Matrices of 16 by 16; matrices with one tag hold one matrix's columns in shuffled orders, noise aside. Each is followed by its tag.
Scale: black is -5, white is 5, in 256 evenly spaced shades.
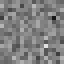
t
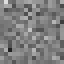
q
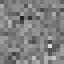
t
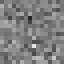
t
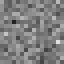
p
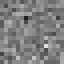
t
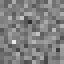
p
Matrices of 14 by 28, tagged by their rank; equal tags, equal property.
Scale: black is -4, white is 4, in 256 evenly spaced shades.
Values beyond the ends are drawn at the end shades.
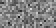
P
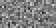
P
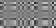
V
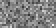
P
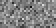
P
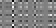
V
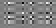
V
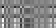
V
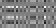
V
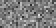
P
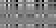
V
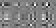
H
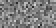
P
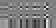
V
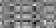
H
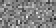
P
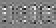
H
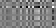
V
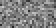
P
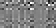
H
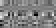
H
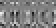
H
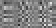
H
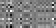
H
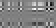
V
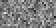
P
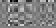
H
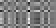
V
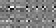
H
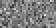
P
